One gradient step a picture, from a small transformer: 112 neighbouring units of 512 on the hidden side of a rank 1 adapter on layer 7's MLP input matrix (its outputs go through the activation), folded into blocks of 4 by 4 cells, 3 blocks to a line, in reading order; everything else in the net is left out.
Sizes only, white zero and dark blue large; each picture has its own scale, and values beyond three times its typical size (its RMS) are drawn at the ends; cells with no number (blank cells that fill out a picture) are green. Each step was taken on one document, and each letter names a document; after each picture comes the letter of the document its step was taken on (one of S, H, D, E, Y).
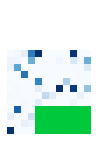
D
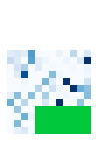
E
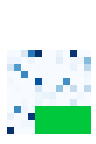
D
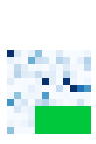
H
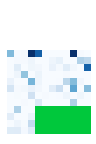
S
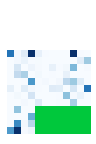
S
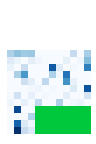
E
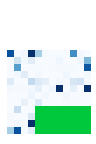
S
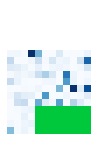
H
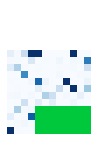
D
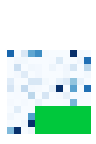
S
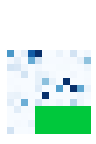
H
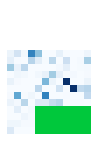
H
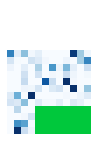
E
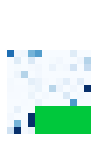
S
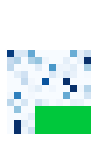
E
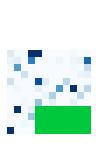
D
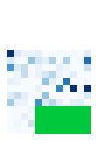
H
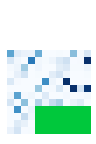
H
